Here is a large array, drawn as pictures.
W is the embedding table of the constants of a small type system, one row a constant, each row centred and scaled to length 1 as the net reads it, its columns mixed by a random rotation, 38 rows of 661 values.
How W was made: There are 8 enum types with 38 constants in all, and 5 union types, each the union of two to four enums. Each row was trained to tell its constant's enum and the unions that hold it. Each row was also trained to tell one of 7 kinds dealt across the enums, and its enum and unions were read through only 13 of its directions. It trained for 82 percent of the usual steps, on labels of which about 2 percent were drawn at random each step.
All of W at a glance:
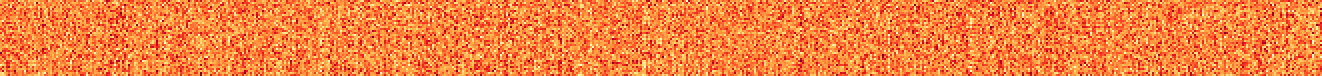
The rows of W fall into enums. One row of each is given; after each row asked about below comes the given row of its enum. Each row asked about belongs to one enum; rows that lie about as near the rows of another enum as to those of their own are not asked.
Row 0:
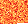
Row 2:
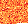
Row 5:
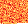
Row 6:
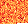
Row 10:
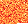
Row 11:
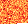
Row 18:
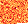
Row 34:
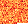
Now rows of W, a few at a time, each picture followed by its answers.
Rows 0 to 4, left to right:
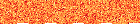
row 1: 18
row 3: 6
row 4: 11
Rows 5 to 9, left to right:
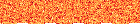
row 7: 0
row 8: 34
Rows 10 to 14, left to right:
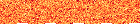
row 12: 34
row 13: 0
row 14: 0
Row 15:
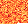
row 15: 6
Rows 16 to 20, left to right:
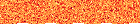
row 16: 0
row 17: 5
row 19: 10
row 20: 11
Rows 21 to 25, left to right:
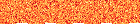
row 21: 10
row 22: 11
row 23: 2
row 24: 10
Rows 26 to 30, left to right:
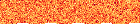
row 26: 0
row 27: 5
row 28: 18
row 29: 5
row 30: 34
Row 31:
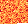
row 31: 10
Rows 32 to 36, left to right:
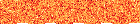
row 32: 34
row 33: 11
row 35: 11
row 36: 5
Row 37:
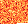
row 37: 34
